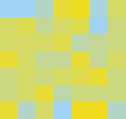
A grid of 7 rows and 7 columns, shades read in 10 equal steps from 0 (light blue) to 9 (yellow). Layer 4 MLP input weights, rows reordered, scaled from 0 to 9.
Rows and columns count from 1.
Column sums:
38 33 35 34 48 31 34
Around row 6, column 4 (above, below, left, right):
6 0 8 5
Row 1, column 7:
6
